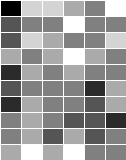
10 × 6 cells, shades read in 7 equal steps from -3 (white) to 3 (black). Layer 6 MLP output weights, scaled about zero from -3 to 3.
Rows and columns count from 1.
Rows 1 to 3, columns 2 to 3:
-2 -2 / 0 0 / -2 -1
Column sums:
8 -11 -4 -11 4 -5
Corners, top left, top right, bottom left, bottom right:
3 -3 -1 0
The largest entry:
3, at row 1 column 1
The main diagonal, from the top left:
3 0 -1 -3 0 -1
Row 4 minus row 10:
0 3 0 0 -1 0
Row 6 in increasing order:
-1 0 0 0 1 2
